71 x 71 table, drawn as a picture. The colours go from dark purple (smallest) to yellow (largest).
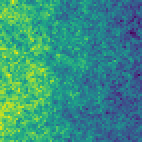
Odd rows or columns: none. Stripes: none. Slope: up to the left.
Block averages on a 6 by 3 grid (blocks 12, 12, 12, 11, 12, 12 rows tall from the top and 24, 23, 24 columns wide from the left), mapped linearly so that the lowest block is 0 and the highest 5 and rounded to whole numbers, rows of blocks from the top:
4 2 0
4 2 0
5 2 1
5 2 0
5 2 0
4 2 0
